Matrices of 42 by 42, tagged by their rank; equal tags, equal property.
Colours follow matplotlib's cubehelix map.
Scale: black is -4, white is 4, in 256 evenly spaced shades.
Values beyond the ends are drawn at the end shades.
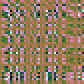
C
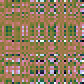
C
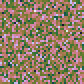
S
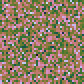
S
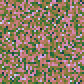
S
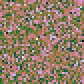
S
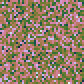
S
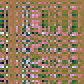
C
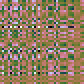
C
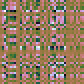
C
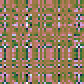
C
